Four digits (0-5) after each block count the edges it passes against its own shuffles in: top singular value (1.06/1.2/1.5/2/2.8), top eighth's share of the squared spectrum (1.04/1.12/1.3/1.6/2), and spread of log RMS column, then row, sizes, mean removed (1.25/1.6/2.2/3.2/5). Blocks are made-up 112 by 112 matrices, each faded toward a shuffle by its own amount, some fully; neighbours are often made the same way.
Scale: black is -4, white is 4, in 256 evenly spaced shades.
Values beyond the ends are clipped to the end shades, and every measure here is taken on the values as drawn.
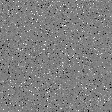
2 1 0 0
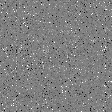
2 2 1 0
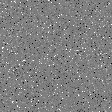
0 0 0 0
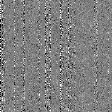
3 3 4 0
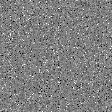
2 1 2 0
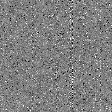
2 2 2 0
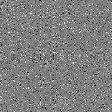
4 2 1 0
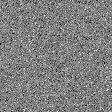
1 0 0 0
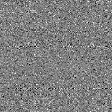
4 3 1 3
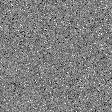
0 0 0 0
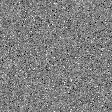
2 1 0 0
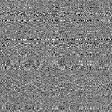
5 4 2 4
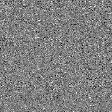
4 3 1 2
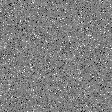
2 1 0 0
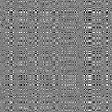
5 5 4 4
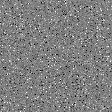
3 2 0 1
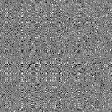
5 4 3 3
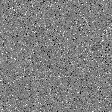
0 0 0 0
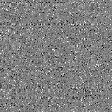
4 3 1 2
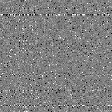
5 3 2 2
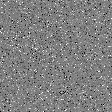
0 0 0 0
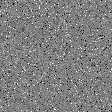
2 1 0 0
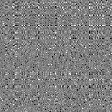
5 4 2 3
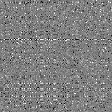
5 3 2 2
